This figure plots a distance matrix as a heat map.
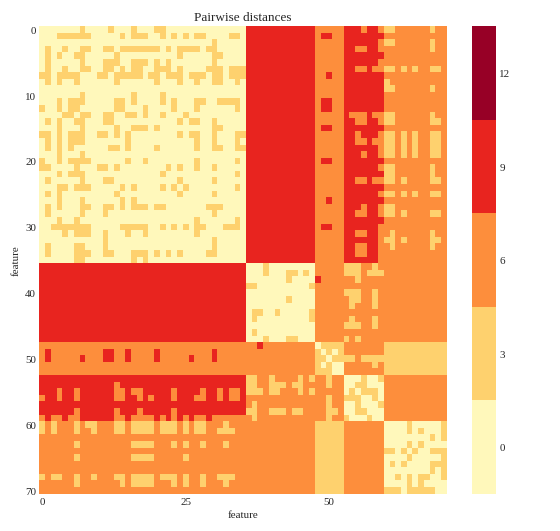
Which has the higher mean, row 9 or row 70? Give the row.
70
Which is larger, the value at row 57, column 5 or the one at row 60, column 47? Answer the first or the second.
the first
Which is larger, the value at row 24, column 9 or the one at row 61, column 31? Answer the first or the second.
the second
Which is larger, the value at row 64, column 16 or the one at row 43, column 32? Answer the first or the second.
the second
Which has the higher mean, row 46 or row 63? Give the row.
46
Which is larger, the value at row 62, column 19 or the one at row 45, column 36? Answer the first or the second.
the first
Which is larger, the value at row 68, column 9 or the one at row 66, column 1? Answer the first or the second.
the second
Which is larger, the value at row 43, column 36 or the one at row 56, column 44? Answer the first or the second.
the second
